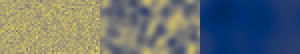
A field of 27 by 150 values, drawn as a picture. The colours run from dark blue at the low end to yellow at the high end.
It is made of 1 by 3 panels. Panel 1,1: high, fine-grained. Panel 1,2: middling, blotchy, strong in contrast. Panel 1,3: very low, smooth, faint in contrast.
